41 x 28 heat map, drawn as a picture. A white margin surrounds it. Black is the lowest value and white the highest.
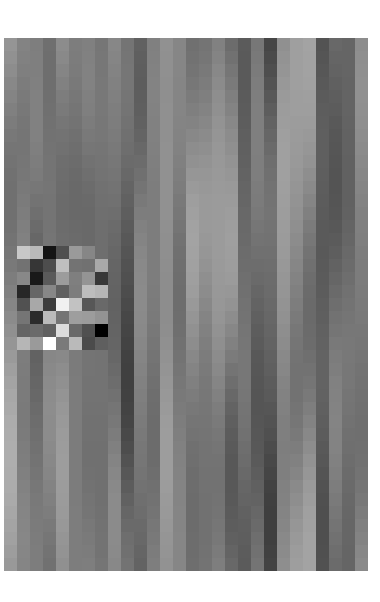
Roughest part: middle left. Histogram: heavy tails on both sides. Grain: streaks running down. Odd patch: rougher, in the middle left.
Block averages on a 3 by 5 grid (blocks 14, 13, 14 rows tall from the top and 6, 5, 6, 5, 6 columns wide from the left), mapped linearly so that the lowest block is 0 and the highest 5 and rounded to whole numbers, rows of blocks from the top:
32533 | 41532 | 52303
